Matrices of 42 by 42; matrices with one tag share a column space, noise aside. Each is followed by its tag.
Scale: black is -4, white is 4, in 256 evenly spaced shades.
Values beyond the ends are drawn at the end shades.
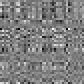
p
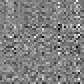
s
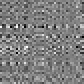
s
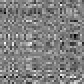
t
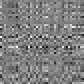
s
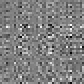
s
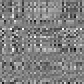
p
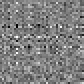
s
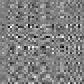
s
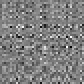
s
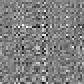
s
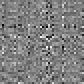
s
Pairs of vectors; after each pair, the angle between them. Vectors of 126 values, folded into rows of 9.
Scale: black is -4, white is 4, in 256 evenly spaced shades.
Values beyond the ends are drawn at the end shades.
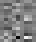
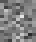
partly opposed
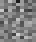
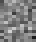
orthogonal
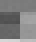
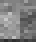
nearly opposite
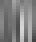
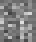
partly aligned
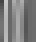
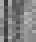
nearly opposite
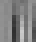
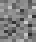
orthogonal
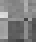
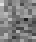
partly aligned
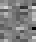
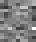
nearly opposite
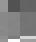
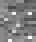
partly aligned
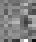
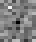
partly opposed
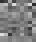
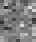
orthogonal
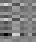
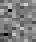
partly aligned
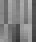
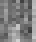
nearly opposite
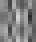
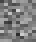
orthogonal
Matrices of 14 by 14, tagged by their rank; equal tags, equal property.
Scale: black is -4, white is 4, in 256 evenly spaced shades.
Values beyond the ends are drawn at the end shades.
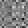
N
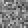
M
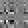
N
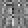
N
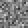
M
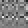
N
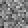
M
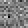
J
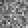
M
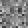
J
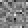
J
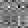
N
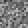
M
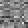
J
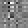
N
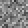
M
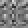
N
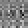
N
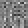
J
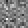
J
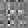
N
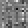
J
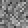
M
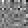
J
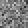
M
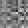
N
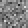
M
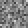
M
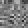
J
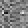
J
